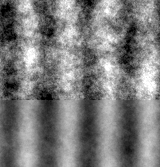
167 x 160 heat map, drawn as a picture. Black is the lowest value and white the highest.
Ninth with the highest average: middle right. Stripes: upright, repeating 4 times. Seam: horizontal, 60% of the way down, the bottom part calmer.
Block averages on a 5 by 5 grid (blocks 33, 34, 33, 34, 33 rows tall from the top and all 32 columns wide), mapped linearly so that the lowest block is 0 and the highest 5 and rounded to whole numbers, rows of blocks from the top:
1 1 2 3 2 / 2 3 3 3 2 / 1 1 2 4 5 / 1 0 1 2 2 / 2 1 1 2 2
